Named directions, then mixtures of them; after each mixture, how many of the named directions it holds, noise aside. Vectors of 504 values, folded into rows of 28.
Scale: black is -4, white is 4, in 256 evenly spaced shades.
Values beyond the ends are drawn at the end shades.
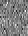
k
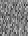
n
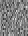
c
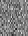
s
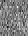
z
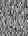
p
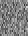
two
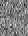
three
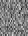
two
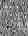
one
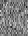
three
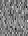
one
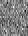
one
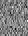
one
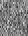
three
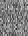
two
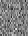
one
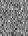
one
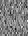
one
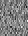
one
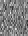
three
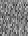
one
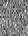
one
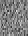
two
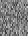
one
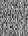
three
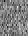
three
